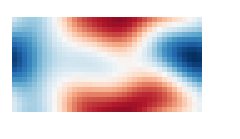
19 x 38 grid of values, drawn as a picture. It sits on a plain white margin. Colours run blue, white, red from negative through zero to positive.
No regular stripes run through it. No lone cell stands out from its neighbours. On average the colour sits 50% of the way up the scale.
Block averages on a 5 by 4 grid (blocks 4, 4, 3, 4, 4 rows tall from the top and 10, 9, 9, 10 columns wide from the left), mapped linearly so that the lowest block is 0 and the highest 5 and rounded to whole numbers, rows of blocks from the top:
1 4 5 2 / 1 3 3 0 / 1 2 2 0 / 1 3 3 2 / 2 4 5 4
